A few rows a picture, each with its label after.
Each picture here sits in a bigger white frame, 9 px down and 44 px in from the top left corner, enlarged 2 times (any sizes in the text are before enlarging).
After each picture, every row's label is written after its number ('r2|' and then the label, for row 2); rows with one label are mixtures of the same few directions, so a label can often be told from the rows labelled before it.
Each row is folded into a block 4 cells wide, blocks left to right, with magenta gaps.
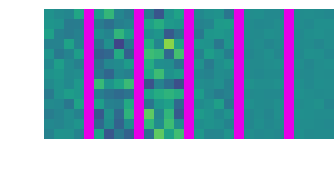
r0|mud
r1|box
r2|box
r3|mud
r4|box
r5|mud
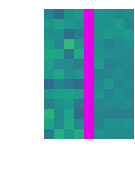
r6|box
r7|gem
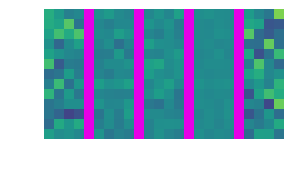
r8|gem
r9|box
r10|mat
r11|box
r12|mud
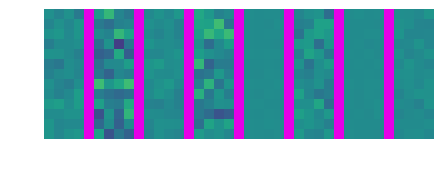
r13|mat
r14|box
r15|mat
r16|gem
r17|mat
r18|mud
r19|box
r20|mud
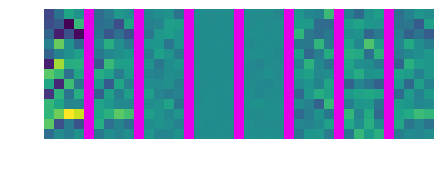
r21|gem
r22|gem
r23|mud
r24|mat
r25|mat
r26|mud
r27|box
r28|gem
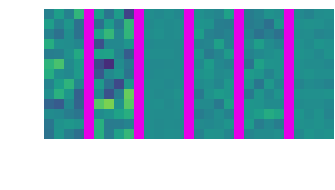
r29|mat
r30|mat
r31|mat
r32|mud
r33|gem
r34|box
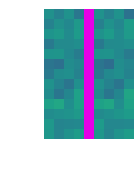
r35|mat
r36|mat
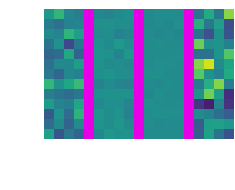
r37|box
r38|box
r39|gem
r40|mat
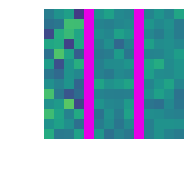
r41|mud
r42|box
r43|mat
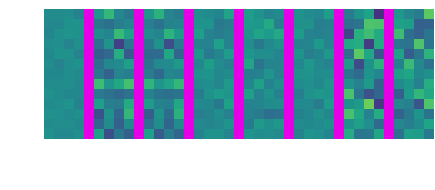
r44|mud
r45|box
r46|box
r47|mud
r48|gem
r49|mud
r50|mud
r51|mud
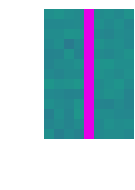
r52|box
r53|mat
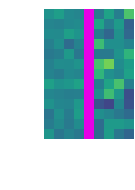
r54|box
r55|mat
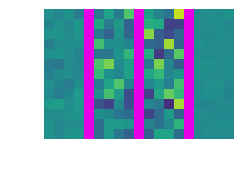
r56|mat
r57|mat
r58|mud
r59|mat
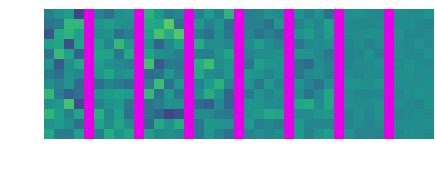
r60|mud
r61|box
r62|gem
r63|mat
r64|gem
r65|mat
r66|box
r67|mud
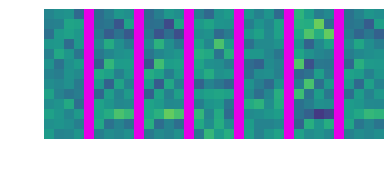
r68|mud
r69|gem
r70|gem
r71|box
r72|mat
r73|gem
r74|gem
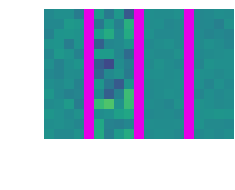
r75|mud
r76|mat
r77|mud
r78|gem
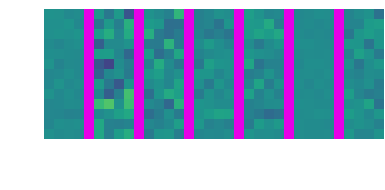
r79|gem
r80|mat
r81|mud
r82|gem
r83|gem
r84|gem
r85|mud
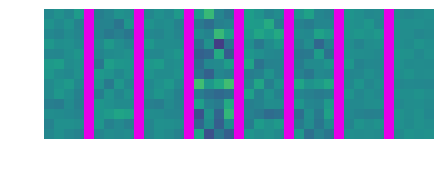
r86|mat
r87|gem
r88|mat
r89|box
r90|gem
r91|box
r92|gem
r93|box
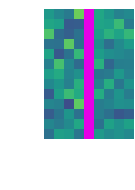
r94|mud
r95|gem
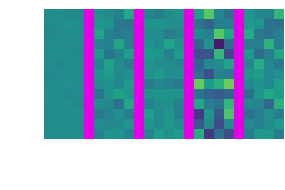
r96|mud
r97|mud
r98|box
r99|box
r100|mud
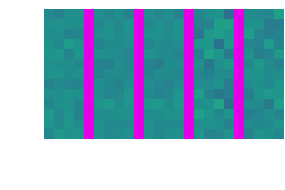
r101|box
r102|mat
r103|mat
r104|mud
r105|mud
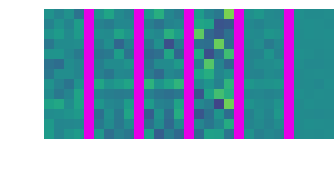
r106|mat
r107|box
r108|box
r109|mud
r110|box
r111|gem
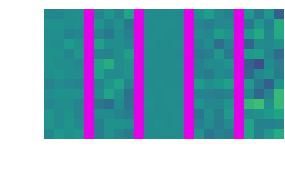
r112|box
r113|mat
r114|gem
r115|box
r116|mat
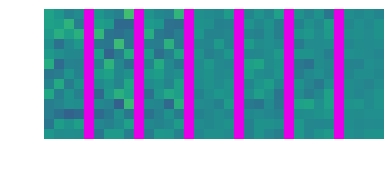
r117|gem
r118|mud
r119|mud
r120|mud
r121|mat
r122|mat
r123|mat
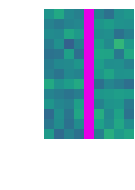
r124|box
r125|box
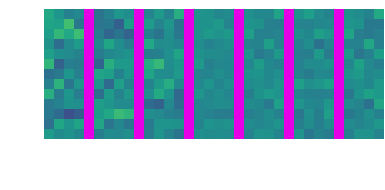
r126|gem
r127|gem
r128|mat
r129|gem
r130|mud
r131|box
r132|mud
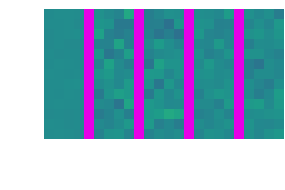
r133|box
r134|mud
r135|gem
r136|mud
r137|mat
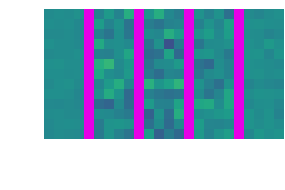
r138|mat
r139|mat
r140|box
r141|mat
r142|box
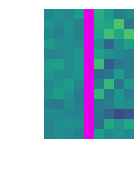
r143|mat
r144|gem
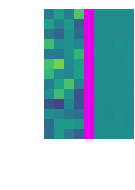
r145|mat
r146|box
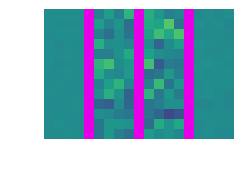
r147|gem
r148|mat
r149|gem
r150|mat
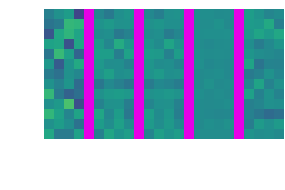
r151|mud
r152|box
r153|box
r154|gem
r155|gem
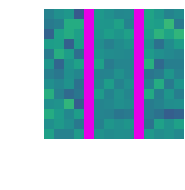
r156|mud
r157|gem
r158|gem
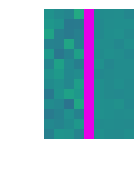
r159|mud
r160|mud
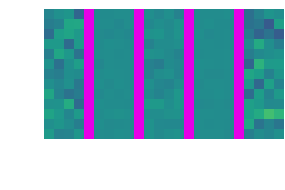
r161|mud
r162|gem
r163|mat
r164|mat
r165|gem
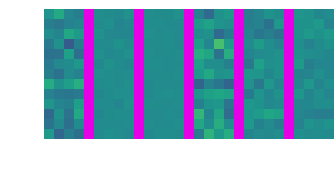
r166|box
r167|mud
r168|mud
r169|box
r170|gem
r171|gem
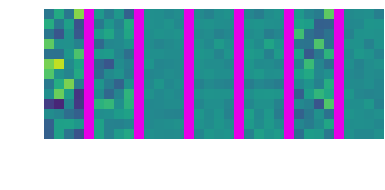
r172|mat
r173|mat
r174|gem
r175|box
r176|box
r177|mud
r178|mud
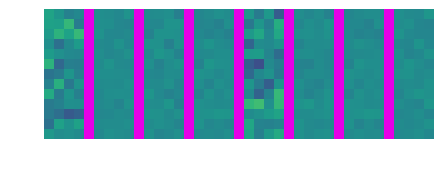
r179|gem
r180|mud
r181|mud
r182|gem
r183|mat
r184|mat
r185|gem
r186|mud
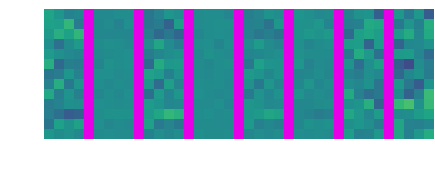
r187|gem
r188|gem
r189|gem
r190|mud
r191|gem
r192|gem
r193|mud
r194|mat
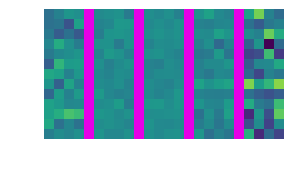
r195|gem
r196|mud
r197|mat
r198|box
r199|box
